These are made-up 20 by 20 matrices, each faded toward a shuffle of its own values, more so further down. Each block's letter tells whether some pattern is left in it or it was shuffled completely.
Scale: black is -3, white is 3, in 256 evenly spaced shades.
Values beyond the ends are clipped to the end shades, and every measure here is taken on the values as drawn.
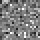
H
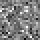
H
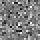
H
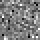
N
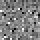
N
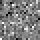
N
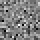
N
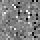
N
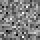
N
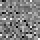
H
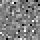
N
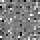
H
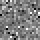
N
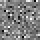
H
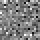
H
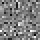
H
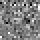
H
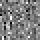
H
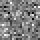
H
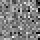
H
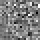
H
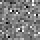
N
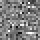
H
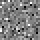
N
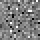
N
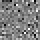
H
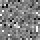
N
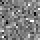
N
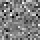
H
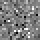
N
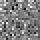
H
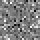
N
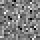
N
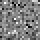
N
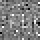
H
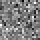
N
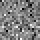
N
